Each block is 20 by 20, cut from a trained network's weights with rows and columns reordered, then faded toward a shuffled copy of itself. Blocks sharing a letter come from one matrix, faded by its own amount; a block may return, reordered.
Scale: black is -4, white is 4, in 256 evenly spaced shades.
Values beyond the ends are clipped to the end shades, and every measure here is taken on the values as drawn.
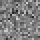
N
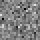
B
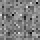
B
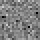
B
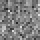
N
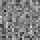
B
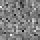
B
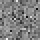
B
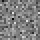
B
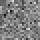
N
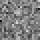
B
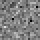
B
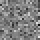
N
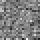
N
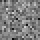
B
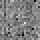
B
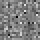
B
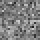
N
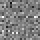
N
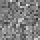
N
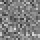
N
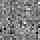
B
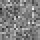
N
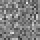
N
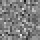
N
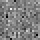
B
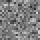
N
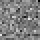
N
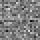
N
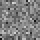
N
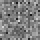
B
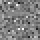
N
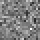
N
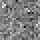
B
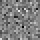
B
